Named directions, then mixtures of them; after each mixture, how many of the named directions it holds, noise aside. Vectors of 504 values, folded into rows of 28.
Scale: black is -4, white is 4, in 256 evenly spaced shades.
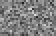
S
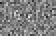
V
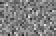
two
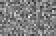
one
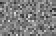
one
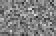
one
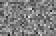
two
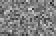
one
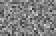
two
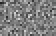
one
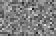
two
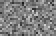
two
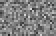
two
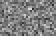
two
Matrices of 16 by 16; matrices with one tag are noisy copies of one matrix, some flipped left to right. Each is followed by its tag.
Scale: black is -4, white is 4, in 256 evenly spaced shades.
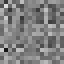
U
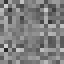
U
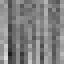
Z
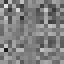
U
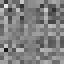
U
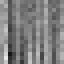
Z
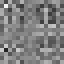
U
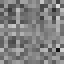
U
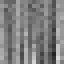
Z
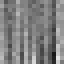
Z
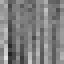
Z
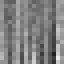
Z
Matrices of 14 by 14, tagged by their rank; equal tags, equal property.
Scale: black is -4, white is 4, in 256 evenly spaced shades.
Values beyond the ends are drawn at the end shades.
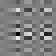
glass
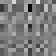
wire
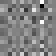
wire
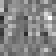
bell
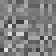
bell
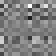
wire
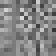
bell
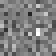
bell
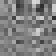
wire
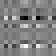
glass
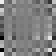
glass
